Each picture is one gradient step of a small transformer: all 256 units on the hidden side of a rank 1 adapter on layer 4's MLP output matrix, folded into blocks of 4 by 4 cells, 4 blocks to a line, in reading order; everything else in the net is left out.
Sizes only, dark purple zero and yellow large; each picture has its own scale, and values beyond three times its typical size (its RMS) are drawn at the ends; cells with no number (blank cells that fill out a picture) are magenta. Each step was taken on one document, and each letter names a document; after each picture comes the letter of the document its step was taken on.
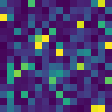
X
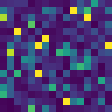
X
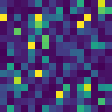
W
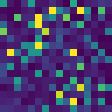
W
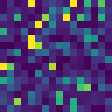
W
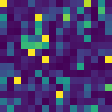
W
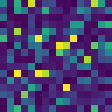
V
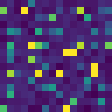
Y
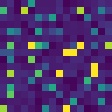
Y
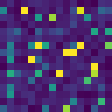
Y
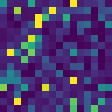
W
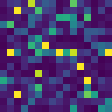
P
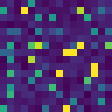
Y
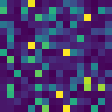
Y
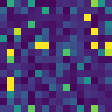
V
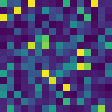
X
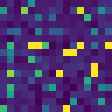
Y
